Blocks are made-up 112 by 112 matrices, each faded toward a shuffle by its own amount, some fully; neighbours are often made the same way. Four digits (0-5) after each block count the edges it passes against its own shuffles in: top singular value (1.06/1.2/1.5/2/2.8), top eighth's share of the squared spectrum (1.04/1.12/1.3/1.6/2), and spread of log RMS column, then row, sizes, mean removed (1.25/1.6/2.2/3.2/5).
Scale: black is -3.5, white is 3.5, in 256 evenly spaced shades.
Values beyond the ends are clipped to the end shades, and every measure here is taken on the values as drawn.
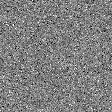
0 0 0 0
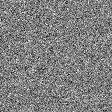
0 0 0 0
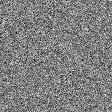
0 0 0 0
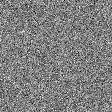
0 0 0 0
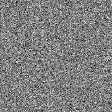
3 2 1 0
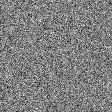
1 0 0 0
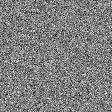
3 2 0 0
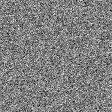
0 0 0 0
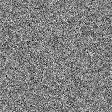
2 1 0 0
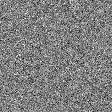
0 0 0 0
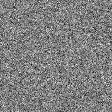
3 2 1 1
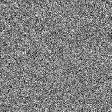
3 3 1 1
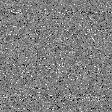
1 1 0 3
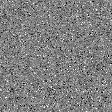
0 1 0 2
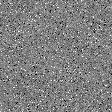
0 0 0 1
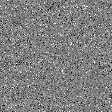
0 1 0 2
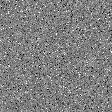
1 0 0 0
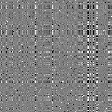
5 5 4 3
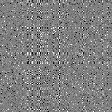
5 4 3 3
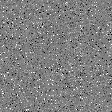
3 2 1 0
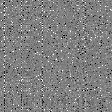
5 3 2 1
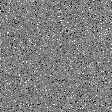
2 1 0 0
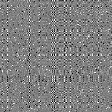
5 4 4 3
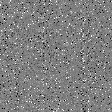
3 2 1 0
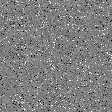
2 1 0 0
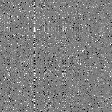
4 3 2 1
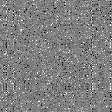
4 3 2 1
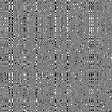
5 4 3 3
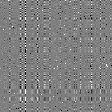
5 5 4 3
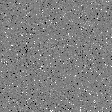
2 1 0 0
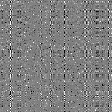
5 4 4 3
